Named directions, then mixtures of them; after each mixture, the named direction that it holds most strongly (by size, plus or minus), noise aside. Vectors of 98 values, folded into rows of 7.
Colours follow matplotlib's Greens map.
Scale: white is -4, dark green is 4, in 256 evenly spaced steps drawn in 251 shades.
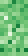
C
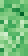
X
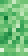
C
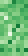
C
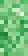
X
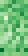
C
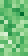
X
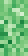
X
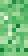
C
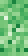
C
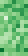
C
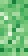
C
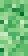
X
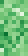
X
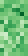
X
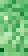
C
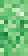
X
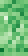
C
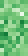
X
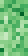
X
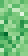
X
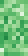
X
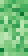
X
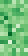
C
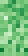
C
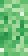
X
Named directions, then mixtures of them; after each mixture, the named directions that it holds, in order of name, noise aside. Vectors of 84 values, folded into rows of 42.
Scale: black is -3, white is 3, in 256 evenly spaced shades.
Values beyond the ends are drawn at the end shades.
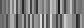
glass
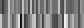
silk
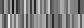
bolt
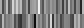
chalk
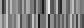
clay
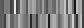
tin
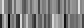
bolt, silk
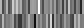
chalk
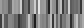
chalk, clay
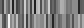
bolt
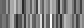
chalk, glass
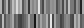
chalk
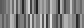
glass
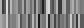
clay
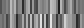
glass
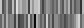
chalk, glass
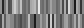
chalk, tin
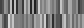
bolt, glass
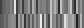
glass, tin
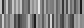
chalk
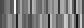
glass, tin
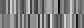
clay, glass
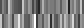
chalk, silk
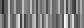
silk, tin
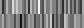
chalk, silk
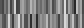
silk, tin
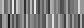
bolt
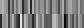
silk
